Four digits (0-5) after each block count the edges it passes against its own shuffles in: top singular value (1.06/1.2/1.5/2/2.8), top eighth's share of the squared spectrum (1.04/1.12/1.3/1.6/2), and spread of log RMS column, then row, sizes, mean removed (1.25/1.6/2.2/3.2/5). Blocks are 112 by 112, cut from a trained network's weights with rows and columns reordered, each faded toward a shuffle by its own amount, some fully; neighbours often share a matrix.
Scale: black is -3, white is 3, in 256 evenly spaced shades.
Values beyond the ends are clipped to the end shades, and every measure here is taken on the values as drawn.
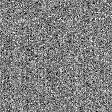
2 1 0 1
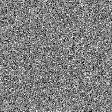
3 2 2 0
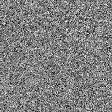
3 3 1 1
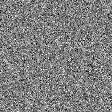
2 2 0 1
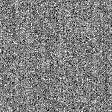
2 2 0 1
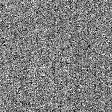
1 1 0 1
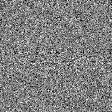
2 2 0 2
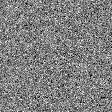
1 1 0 0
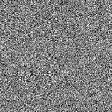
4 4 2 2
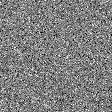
0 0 0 0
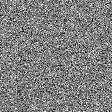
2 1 0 0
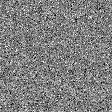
1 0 0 0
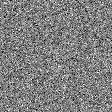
0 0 0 0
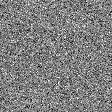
0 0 0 0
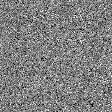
1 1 0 1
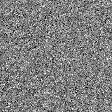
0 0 0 1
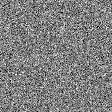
1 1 0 1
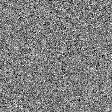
1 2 0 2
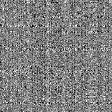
3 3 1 3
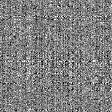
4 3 1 3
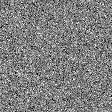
0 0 0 0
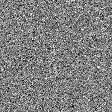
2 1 0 0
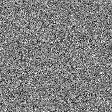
1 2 0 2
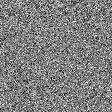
0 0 0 0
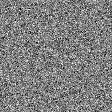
0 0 0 1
